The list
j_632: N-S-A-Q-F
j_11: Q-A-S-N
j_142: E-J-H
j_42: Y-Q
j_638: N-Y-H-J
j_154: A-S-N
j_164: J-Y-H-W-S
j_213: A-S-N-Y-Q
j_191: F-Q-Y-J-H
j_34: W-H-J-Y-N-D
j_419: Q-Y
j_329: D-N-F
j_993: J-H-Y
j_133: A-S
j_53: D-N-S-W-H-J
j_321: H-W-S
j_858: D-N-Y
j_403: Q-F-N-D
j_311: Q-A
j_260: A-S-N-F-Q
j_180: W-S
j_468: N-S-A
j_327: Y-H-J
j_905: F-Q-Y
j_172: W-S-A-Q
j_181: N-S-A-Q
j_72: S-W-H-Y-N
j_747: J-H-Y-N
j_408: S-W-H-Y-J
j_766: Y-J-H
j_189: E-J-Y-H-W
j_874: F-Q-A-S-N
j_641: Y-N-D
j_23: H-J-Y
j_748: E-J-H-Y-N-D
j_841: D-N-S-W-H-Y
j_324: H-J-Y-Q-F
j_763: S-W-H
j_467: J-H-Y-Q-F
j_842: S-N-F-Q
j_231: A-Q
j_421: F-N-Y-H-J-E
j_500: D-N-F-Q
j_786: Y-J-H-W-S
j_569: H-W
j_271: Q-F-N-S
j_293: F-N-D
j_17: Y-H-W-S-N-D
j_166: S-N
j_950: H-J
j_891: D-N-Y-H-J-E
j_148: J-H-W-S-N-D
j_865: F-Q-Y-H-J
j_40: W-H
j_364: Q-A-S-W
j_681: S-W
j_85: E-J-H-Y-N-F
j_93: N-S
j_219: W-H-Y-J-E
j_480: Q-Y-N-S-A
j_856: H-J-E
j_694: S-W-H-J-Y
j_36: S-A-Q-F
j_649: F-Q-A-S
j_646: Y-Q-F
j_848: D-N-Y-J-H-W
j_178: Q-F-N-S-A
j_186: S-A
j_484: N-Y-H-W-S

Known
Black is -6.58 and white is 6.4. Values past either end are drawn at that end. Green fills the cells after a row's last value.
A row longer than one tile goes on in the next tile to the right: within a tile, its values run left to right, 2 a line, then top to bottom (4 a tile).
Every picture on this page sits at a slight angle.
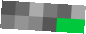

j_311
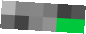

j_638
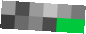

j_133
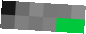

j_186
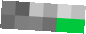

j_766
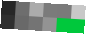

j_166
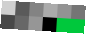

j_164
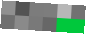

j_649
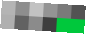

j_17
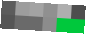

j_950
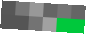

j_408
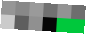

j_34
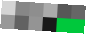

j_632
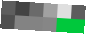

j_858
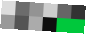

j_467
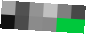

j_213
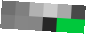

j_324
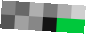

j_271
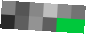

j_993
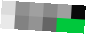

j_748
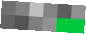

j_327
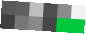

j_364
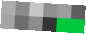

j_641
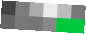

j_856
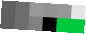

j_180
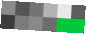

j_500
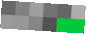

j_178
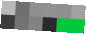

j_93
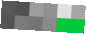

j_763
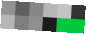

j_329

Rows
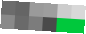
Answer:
j_40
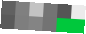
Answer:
j_11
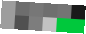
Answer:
j_865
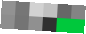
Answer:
j_646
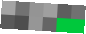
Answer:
j_747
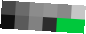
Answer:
j_172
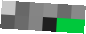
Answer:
j_484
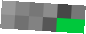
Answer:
j_468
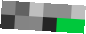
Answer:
j_786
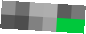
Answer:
j_154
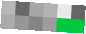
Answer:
j_142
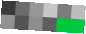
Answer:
j_219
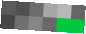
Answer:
j_841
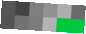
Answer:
j_905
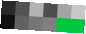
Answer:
j_681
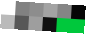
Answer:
j_148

